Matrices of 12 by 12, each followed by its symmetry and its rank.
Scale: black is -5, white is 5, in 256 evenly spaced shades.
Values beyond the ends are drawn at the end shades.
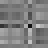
neither, rank one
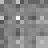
symmetric, rank two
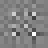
symmetric, rank two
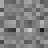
neither, rank two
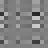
neither, rank one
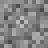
symmetric, full rank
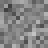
symmetric, full rank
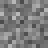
symmetric, full rank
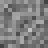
symmetric, full rank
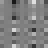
neither, rank one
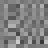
neither, rank two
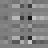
neither, rank one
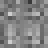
neither, rank two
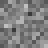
symmetric, full rank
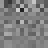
neither, rank two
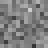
neither, full rank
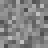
neither, full rank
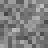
neither, full rank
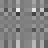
neither, rank one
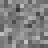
neither, full rank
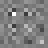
symmetric, rank two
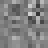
neither, rank two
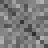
symmetric, full rank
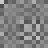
symmetric, rank two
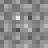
symmetric, rank two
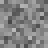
neither, full rank
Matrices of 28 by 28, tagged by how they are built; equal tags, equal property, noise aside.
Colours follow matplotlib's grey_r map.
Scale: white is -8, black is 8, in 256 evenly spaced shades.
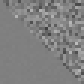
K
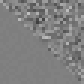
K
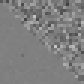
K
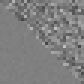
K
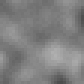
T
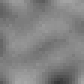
T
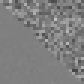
K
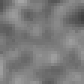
T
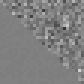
K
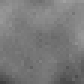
T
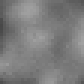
T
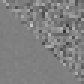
K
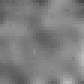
T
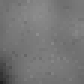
T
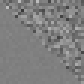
K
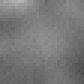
T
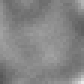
T
